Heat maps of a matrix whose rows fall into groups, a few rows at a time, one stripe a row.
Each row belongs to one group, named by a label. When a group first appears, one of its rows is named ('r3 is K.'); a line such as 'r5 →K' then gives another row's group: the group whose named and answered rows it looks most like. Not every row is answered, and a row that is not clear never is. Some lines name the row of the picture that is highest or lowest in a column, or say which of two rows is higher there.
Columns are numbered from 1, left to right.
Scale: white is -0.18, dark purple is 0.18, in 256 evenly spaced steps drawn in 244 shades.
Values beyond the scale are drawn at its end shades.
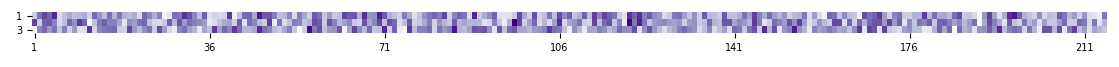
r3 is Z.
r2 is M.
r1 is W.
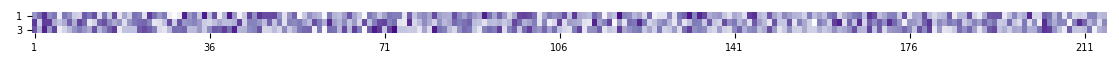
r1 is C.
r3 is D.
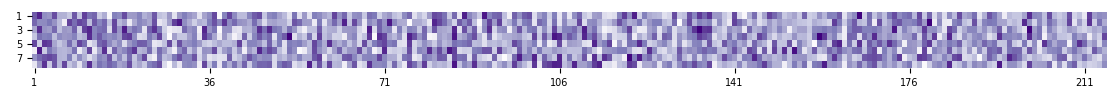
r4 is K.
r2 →D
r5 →M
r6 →Z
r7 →W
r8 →K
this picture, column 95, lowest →7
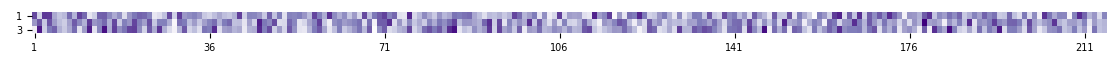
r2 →Z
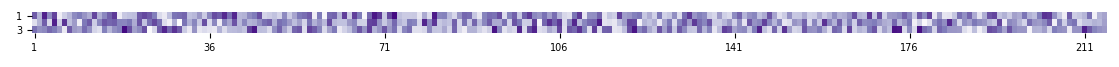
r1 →D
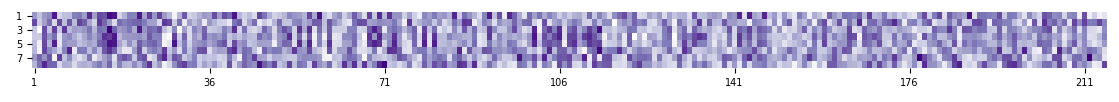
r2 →M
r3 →K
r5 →K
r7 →W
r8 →W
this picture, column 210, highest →7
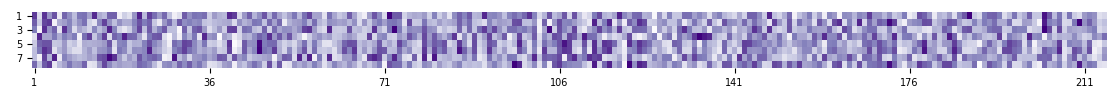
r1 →C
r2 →M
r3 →C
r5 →W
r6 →W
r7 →K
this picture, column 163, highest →3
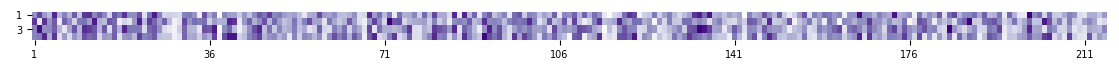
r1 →K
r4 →D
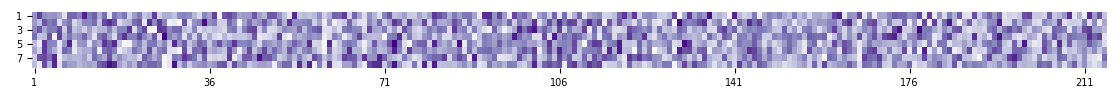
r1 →D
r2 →C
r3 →W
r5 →C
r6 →C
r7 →W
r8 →K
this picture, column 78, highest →5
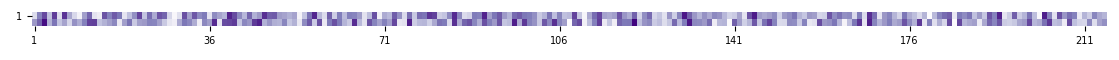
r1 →C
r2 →D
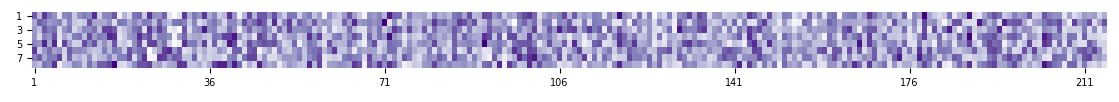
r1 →C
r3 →C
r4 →Z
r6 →M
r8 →Z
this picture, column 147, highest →2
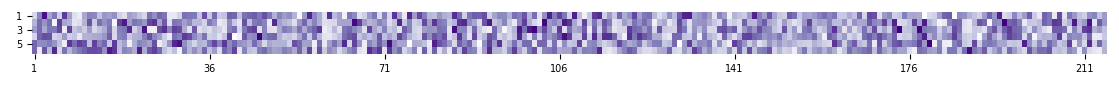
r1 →C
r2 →W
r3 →W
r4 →W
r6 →K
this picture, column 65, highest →2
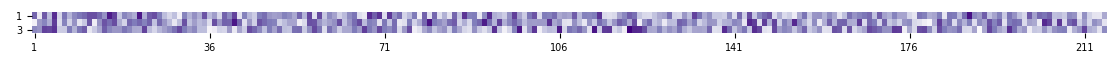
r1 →K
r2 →Z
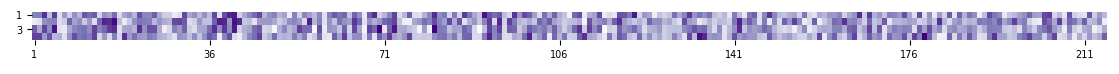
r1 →D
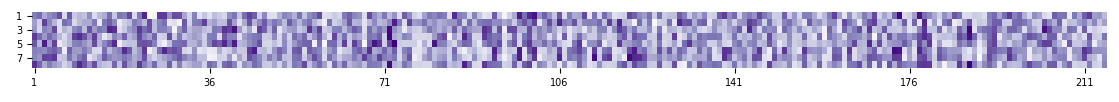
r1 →W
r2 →C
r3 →Z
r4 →D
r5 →D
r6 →M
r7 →M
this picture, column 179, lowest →5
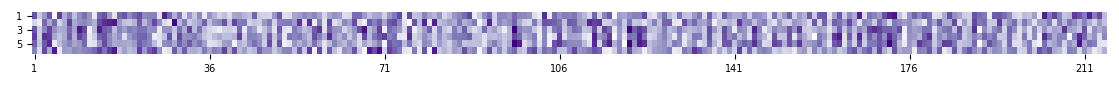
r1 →M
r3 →M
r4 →M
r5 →M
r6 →K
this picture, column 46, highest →6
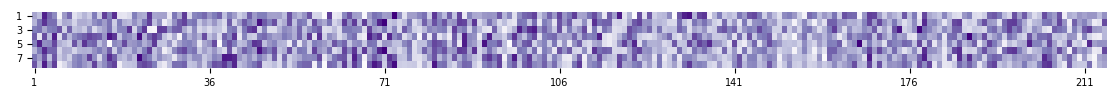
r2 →W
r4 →K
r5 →D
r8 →D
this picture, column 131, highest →1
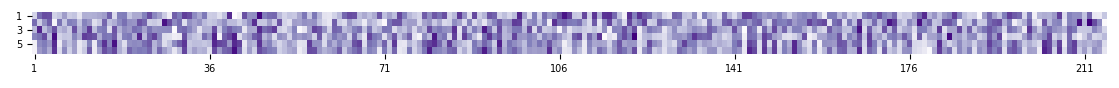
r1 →W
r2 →M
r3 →Z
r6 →Z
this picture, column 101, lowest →3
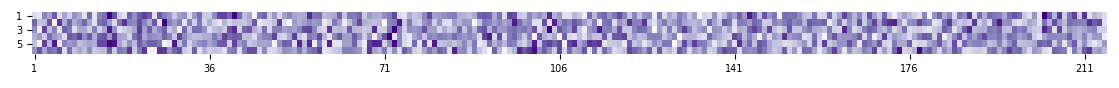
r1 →Z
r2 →M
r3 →C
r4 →Z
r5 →K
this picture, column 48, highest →4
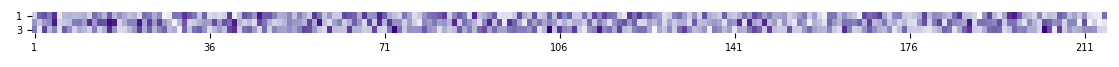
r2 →Z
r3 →C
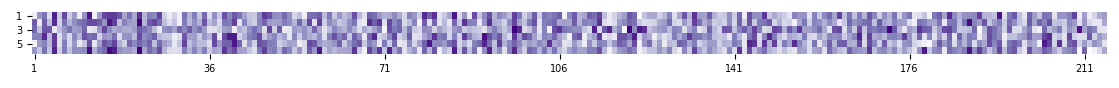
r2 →K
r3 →M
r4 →D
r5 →Z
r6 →K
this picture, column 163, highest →5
